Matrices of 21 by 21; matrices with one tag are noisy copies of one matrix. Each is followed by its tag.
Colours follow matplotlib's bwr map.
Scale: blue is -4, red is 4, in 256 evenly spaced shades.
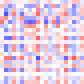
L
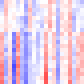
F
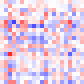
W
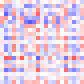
L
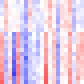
F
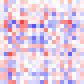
W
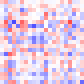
W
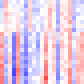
F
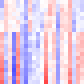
F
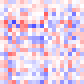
W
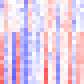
F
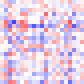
W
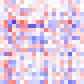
W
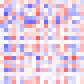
L
